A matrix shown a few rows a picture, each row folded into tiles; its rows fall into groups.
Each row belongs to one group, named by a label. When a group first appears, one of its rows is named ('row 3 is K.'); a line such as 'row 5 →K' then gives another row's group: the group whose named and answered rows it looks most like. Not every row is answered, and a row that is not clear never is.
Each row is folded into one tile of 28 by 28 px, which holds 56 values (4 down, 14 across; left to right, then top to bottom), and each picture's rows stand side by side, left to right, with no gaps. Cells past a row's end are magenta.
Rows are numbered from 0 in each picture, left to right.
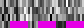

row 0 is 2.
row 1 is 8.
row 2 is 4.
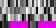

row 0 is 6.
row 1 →4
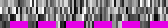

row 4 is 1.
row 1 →4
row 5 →2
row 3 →4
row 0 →4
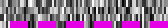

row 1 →6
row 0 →1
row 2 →4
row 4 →2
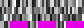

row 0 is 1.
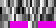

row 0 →6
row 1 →1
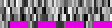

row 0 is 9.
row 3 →2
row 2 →4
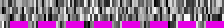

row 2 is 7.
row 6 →6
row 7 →1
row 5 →7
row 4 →1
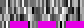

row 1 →8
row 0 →9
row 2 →9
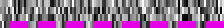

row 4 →2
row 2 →8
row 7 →8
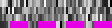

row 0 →6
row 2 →7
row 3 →6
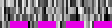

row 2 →7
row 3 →9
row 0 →8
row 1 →2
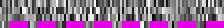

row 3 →4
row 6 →7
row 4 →7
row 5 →7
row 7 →2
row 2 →2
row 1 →8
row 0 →7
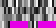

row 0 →8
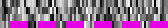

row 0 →2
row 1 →6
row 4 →2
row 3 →1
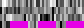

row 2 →7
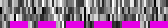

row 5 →9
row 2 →9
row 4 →4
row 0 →6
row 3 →6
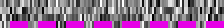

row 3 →9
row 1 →1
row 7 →1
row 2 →4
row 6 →9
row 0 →1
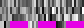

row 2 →6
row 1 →9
